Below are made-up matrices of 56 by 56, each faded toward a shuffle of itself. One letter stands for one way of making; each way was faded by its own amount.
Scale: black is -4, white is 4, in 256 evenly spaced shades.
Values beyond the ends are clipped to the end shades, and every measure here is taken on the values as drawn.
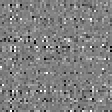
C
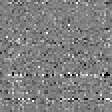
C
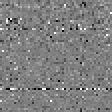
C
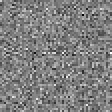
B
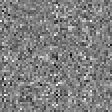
B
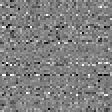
C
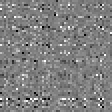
C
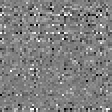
C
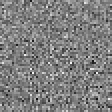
B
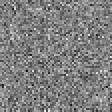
B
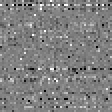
C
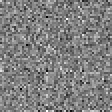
B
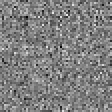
B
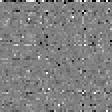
C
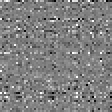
C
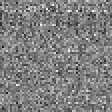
B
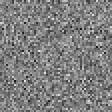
B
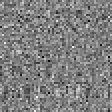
B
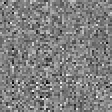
B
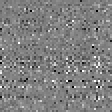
C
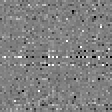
C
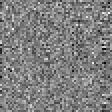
B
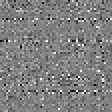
C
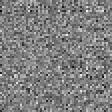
B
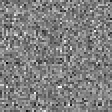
B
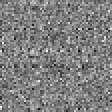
B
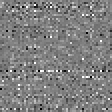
C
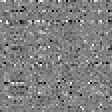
C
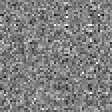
B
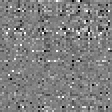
C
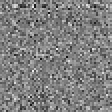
B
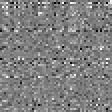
C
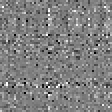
C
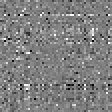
C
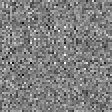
B
